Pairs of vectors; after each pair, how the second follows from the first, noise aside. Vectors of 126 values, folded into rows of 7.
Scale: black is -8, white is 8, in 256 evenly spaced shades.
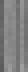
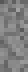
shuffled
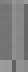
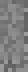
sign-scrambled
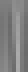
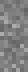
shuffled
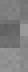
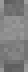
wrapped around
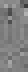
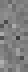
shuffled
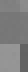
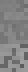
sign-scrambled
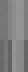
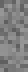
shuffled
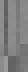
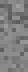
shuffled
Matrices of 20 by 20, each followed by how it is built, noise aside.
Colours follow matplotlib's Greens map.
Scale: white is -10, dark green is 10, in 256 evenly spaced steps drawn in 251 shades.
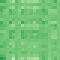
low rank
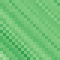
Toeplitz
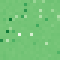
sparse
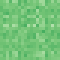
low rank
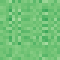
low rank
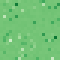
sparse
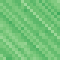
Toeplitz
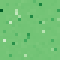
sparse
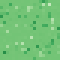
sparse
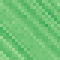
Toeplitz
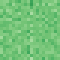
low rank
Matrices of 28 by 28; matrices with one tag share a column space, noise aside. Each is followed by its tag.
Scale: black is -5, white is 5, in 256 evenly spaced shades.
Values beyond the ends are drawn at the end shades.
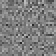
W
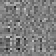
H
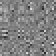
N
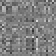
H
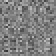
H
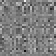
H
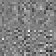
N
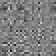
N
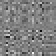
N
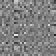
W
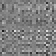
N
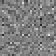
W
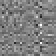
W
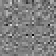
W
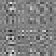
N
